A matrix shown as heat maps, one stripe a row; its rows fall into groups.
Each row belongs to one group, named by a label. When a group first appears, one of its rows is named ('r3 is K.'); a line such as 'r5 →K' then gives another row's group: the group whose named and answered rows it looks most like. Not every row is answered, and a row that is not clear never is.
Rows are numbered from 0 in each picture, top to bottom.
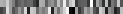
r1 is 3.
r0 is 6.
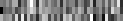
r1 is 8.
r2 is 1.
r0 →8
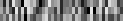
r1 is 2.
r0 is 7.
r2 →1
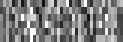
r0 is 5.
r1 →7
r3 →2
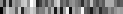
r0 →7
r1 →5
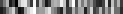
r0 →6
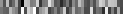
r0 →2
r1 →8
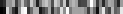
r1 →3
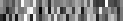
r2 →7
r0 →1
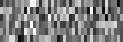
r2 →3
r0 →1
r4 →6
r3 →2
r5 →8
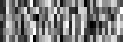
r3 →5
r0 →2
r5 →2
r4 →5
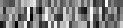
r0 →1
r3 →3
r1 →7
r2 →1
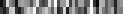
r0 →3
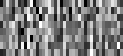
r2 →2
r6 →8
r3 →8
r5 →1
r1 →5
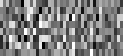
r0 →6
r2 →5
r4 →6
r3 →8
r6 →5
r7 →6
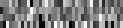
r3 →3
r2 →2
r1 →8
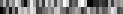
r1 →7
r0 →5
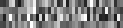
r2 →5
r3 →7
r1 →6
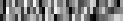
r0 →7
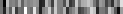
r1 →7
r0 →3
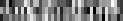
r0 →2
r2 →1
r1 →2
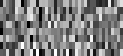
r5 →6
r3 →3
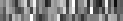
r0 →6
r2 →7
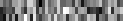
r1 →5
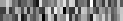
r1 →3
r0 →6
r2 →5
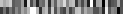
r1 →1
